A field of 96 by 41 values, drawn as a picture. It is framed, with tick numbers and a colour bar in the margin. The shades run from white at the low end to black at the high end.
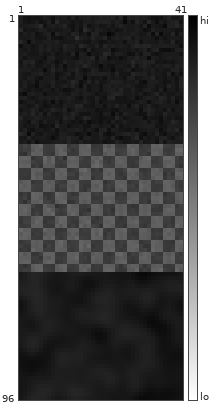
The table splits into 3 rows of 1 panel. Panel 1,1: very high, fine-grained, faint in contrast. Panel 2,1: high, checkered. Panel 3,1: very high, blotchy, faint in contrast.
